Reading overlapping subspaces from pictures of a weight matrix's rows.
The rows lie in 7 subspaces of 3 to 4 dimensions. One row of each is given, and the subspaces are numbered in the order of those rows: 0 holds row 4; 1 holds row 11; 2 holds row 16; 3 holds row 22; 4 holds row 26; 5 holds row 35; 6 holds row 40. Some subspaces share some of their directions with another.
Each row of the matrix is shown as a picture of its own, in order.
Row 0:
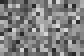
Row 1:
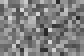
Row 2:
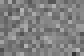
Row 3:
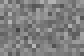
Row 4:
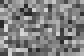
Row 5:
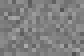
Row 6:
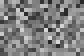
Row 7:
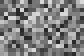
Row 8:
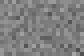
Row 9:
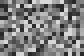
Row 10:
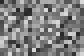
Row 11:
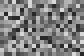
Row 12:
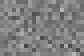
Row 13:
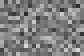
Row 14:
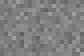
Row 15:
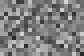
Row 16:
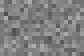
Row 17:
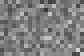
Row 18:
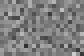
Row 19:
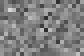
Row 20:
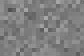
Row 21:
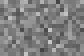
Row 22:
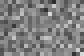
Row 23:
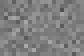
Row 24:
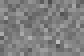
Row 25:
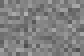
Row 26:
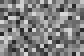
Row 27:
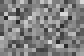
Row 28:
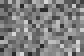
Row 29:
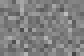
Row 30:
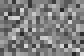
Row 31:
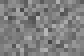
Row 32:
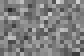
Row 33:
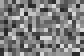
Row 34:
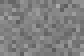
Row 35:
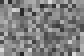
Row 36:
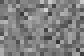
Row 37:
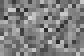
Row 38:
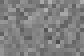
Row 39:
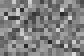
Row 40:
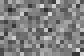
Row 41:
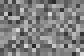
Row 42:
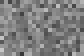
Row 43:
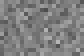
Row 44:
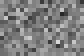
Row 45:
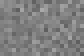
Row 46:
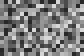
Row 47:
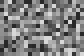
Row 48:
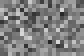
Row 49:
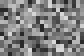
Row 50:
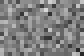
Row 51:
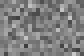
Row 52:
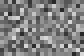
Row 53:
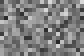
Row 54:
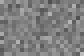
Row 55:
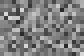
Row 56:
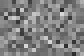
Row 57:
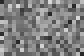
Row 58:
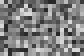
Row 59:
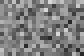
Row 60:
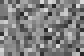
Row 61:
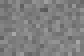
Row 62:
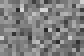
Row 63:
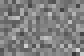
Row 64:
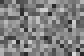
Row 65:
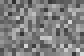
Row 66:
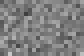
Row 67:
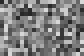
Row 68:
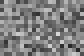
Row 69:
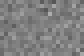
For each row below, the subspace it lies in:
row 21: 4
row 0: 4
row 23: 5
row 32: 6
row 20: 6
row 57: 4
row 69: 3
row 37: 6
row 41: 1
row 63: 3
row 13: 3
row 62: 5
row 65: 6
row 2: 5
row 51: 1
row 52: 1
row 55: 5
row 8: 6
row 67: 0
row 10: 0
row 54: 4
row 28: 5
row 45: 5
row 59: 6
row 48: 0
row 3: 1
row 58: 0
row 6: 3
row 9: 5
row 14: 0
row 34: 5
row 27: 0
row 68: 2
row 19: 6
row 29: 4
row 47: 2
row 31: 4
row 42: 5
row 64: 4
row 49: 0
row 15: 0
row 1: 4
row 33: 1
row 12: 2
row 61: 5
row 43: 1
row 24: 0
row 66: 0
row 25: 3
